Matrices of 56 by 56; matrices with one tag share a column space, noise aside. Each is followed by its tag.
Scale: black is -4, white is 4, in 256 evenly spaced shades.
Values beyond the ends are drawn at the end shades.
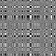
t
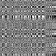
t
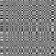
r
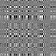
t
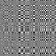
r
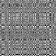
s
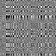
t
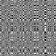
r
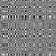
t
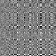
s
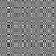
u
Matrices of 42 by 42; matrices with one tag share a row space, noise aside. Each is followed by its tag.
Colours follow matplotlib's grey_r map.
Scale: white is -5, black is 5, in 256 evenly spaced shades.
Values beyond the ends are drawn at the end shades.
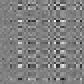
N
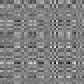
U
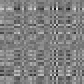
U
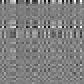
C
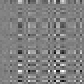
N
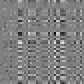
N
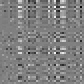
N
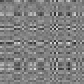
U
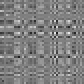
U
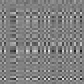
C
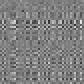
C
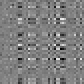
N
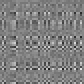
C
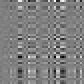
N
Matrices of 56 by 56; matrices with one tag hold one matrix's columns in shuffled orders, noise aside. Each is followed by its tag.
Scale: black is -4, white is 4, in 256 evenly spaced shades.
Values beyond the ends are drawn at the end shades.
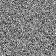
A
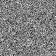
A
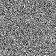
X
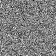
X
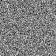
X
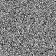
A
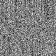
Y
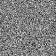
A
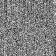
Y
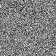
X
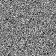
A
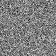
X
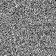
X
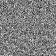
X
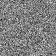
A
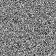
A
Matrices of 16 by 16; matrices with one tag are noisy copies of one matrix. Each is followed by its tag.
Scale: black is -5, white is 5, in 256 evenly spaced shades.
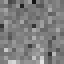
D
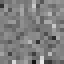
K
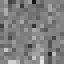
D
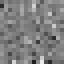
K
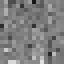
D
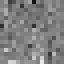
D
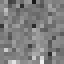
D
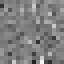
K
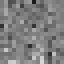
D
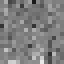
D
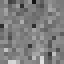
D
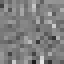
K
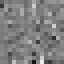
K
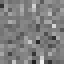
K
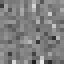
K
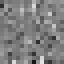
K
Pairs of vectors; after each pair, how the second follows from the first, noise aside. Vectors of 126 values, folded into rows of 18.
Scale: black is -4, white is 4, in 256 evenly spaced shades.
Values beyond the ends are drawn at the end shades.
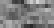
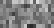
sign-scrambled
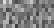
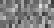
wrapped around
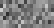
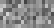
sign-scrambled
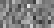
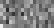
wrapped around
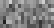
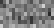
wrapped around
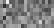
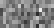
wrapped around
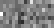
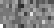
wrapped around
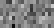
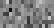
wrapped around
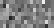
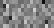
sign-scrambled
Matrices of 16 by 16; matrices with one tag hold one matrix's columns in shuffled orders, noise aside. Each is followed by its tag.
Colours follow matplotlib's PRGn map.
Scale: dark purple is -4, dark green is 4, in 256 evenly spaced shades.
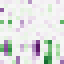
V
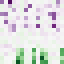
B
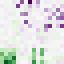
B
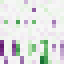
V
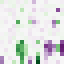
V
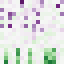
B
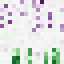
B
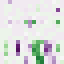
V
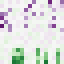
B
